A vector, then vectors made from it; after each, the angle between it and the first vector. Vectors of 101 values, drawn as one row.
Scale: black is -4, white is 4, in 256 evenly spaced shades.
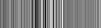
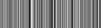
partly opposed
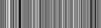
orthogonal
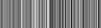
partly opposed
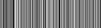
partly aligned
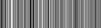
orthogonal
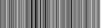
partly aligned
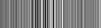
nearly parallel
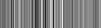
nearly parallel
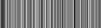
partly opposed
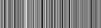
partly opposed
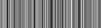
partly opposed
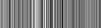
nearly opposite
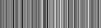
partly aligned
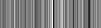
partly aligned
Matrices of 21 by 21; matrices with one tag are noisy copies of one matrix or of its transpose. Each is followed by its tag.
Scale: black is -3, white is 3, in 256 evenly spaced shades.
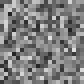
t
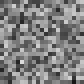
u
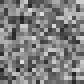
u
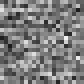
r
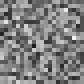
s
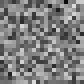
u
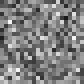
u
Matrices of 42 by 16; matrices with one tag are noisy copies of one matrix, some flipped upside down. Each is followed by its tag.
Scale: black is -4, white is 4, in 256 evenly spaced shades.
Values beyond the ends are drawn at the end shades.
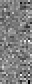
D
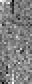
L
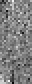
L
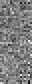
D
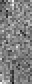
L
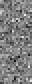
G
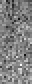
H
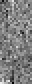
L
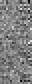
D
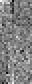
L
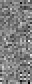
D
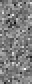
G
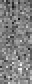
H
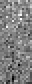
H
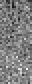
H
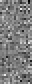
D
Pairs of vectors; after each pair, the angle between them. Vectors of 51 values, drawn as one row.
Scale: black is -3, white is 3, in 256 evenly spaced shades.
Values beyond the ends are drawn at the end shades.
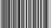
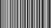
nearly opposite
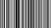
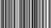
partly opposed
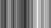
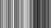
nearly opposite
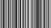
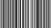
nearly parallel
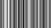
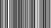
partly aligned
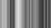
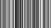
partly opposed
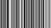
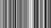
partly opposed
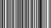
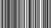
partly opposed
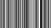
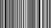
nearly opposite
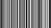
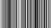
partly opposed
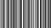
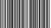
partly opposed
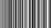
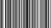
orthogonal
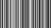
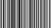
nearly opposite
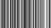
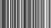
nearly parallel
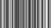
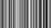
nearly opposite
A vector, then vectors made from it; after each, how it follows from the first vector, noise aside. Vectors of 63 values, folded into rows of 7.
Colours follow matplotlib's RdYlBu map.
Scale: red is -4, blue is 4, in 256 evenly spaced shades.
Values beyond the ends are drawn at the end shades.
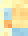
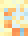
sign-scrambled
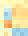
copied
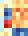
scaled up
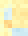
shrunk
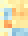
copied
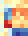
scaled up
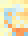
sign-scrambled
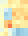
copied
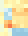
copied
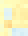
shrunk
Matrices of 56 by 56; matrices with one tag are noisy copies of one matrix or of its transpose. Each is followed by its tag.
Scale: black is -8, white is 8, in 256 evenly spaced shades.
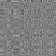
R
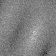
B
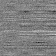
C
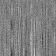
C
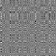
R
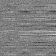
C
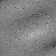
B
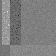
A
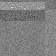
A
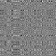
R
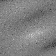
B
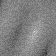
B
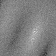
B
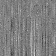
C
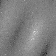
B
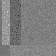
A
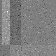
A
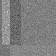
A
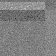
A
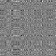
R
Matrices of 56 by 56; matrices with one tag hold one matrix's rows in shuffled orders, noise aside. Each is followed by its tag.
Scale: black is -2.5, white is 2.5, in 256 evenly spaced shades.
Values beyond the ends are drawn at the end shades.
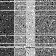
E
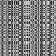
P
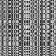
P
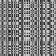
P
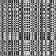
P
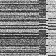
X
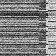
X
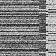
X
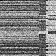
X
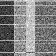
E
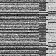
X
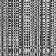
P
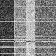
E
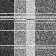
E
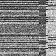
X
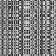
P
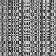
P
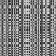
P
